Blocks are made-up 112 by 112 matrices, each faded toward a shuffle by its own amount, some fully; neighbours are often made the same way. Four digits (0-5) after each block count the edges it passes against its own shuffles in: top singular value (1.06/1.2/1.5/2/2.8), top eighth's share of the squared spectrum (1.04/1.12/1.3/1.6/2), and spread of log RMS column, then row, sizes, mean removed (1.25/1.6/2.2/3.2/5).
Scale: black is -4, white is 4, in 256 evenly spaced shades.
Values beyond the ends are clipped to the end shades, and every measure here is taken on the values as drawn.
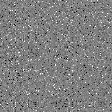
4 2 1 1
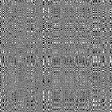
5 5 4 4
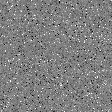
0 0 0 0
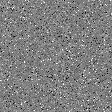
1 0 0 0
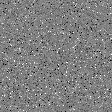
1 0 0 0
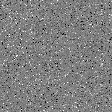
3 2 1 0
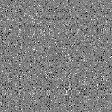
4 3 2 2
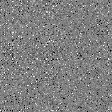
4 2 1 1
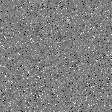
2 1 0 0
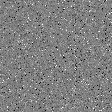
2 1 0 0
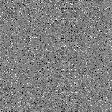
4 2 1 1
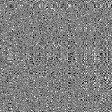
5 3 2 2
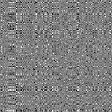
5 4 3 3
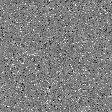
2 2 0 0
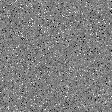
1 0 0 0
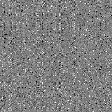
4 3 2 1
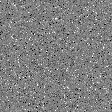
0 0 0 0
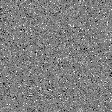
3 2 1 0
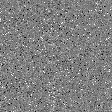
2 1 0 0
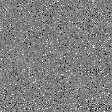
3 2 1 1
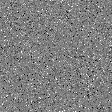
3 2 0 0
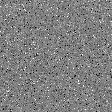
2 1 0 0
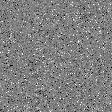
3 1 0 0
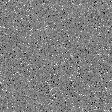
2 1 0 0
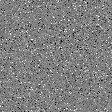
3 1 0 0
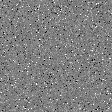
0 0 0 0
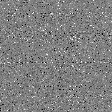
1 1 1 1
